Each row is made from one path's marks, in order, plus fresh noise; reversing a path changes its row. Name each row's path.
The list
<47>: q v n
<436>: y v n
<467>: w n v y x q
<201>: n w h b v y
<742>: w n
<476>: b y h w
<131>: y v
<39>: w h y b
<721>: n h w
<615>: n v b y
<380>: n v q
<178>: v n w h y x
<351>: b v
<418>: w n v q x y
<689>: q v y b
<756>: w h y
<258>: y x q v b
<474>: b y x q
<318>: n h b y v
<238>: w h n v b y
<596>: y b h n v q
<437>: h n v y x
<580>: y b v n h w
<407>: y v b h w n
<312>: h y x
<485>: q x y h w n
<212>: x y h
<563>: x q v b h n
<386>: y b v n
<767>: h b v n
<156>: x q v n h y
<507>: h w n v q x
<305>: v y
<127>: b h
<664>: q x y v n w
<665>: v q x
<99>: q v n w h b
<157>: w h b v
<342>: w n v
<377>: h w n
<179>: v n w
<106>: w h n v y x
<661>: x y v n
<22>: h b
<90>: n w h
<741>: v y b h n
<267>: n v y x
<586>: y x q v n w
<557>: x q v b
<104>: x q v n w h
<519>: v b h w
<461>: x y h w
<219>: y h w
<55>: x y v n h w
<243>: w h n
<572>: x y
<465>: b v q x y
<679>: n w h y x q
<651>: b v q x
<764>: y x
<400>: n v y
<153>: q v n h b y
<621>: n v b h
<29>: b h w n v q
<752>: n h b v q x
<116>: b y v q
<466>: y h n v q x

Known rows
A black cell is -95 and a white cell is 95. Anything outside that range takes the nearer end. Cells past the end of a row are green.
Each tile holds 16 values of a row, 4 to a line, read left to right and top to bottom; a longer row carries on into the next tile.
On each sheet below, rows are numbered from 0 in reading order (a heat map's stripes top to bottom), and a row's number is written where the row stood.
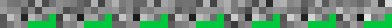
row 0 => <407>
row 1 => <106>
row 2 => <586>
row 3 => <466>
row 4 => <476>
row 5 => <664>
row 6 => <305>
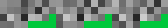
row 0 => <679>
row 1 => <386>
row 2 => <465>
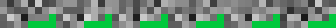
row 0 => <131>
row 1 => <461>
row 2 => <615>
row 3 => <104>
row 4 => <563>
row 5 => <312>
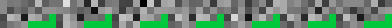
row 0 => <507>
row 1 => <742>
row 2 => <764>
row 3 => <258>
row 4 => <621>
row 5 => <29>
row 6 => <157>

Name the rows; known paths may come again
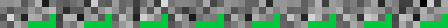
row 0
<212>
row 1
<312>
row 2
<400>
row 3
<157>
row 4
<238>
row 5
<55>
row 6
<557>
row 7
<764>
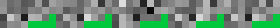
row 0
<752>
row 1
<156>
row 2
<742>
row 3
<461>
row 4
<586>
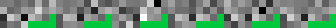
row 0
<665>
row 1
<767>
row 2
<572>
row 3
<99>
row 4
<474>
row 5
<741>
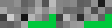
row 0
<519>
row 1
<39>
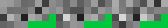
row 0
<467>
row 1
<318>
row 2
<476>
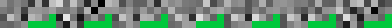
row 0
<219>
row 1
<127>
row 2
<258>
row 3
<661>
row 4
<664>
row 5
<485>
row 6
<351>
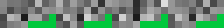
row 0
<507>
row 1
<465>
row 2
<721>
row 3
<407>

